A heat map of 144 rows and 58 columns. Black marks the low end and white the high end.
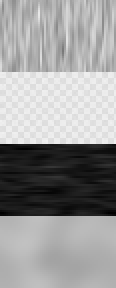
It is made of 4 by 1 panels. Panel 1,1: high, streaked downward. Panel 2,1: very high, checkered, faint in contrast. Panel 3,1: very low, streaked across, faint in contrast. Panel 4,1: high, smooth, faint in contrast.
